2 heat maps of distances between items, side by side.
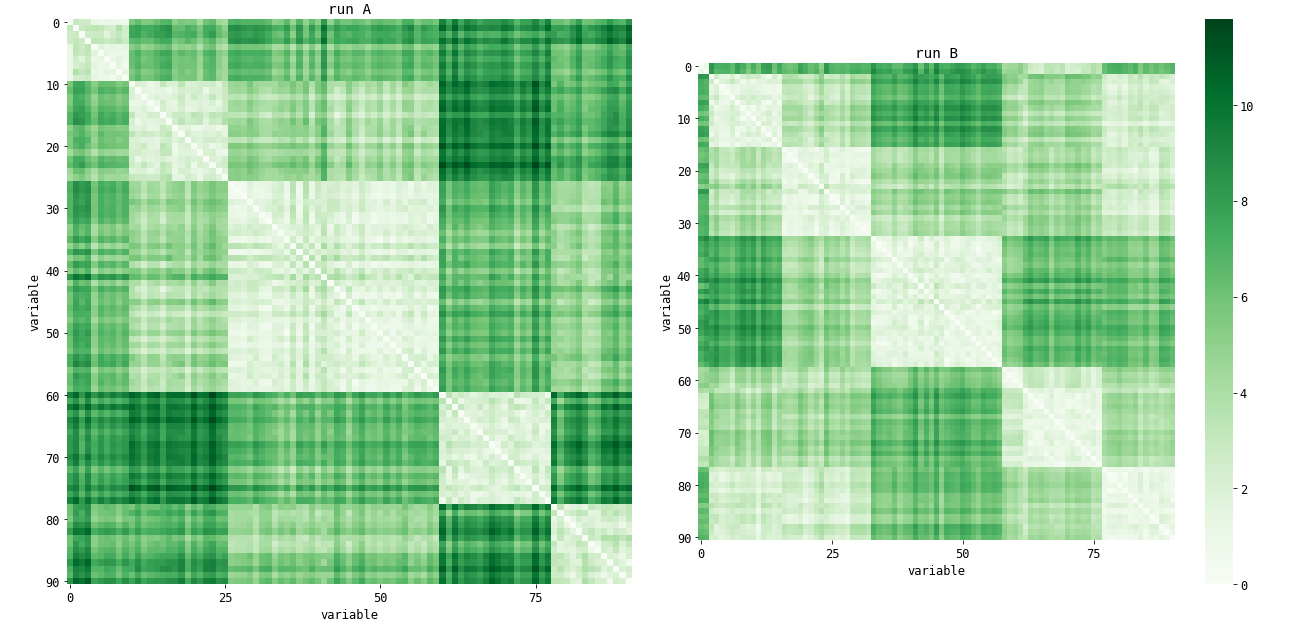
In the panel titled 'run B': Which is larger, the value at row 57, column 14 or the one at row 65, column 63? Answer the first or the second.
the first
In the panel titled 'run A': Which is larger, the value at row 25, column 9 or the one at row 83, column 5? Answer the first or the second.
the second
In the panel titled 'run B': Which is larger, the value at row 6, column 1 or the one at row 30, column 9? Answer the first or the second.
the first
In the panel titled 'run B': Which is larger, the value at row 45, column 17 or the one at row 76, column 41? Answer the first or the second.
the second
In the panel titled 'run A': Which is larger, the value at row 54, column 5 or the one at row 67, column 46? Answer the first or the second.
the first
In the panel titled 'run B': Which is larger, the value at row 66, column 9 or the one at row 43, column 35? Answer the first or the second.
the first
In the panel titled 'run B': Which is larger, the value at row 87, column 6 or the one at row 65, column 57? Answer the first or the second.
the second
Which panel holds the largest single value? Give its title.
run A
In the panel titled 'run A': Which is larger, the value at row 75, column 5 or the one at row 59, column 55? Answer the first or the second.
the first
